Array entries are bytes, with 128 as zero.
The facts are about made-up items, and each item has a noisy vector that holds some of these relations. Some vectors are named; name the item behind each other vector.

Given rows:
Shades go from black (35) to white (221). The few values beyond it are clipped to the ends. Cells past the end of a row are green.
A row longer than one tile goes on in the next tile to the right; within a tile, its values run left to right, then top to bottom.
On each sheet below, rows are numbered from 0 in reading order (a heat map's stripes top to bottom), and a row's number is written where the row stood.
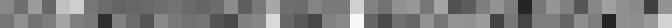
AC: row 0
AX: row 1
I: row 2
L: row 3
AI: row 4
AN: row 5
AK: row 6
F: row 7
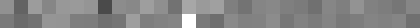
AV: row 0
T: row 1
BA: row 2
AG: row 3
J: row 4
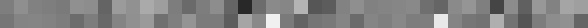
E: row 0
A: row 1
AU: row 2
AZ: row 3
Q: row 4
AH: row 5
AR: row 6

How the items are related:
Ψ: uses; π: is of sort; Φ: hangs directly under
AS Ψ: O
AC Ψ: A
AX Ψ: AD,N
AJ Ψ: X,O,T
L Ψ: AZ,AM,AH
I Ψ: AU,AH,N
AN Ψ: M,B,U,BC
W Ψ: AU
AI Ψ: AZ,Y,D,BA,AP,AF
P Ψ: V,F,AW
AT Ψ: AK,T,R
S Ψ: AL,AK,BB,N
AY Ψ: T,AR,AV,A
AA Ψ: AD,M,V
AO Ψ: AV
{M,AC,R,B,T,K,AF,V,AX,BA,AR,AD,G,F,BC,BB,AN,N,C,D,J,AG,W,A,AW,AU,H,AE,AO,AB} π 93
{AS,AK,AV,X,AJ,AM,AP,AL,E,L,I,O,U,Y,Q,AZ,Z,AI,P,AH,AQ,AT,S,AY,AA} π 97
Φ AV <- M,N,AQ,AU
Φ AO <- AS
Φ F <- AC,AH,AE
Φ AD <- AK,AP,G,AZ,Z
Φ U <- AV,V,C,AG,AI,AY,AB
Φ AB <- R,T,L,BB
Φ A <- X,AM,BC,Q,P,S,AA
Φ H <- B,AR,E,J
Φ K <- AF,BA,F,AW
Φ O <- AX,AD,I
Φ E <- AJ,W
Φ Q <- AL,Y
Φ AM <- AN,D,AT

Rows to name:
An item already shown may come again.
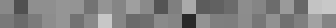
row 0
O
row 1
AM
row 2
AA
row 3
AC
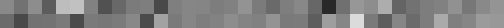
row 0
AJ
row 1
BB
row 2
K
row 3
AU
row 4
AP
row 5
AE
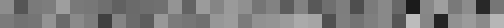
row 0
R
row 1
AX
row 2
AV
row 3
BC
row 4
N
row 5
V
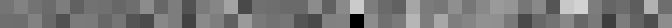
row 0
W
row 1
I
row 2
AL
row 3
I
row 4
P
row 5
AE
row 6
AY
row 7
S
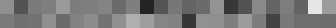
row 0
R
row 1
M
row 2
AD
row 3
AT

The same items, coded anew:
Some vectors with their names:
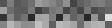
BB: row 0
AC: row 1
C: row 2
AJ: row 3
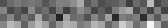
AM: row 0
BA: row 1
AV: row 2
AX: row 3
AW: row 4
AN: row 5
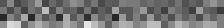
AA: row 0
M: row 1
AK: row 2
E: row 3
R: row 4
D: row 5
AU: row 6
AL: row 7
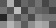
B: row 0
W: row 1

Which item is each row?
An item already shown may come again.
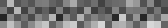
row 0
BC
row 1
S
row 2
AT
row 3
L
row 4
O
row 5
AA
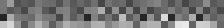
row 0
AE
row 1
AH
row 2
N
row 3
V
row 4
AP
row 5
AJ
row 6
P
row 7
Q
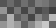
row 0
AZ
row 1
S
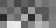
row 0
P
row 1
R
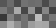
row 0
AD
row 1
AP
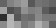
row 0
T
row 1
AH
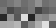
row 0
AJ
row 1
AY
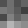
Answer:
AU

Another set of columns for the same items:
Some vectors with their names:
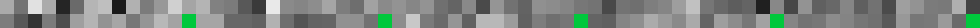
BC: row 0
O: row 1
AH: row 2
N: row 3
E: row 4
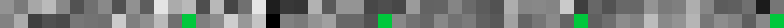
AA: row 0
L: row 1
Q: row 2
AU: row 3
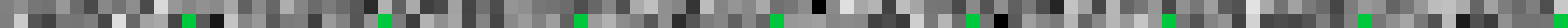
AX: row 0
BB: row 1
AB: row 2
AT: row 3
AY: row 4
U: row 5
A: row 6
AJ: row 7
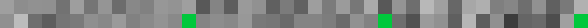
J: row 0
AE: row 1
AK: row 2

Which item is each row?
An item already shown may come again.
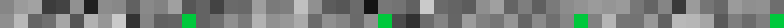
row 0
AM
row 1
AU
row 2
AD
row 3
AH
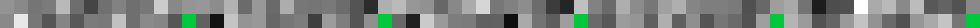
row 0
I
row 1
BB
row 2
T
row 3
AK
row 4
AV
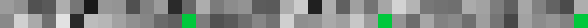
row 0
AI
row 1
V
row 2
R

